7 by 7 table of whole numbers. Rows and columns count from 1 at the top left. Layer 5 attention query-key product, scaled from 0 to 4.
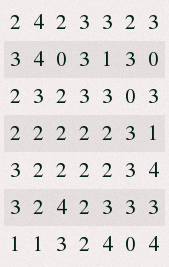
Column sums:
16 18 15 17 18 14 18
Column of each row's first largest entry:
2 2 2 6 7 3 5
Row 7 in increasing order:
0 1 1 2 3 4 4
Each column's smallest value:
1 1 0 2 1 0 0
